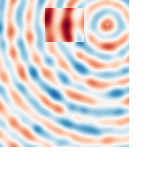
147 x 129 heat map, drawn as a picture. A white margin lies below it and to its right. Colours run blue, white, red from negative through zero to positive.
Odd patch: higher, in the top middle. Mirror symmetry: none. Ninth with the highest average: top middle. Rings: centred on the top right. Lone odd cells: none.
